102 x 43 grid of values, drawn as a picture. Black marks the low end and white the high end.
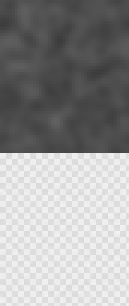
The table splits into 2 rows of 1 panel. Panel 1,1: low, blotchy, faint in contrast. Panel 2,1: very high, checkered, faint in contrast.
